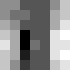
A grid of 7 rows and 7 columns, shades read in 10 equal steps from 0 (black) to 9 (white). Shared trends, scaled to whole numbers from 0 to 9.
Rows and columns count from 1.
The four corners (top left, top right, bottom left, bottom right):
5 7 7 8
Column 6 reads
5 6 6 8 8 8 7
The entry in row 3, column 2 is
5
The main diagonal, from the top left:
5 4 3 3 3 8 8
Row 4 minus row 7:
0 1 -2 0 0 1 1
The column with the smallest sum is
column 3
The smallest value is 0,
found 2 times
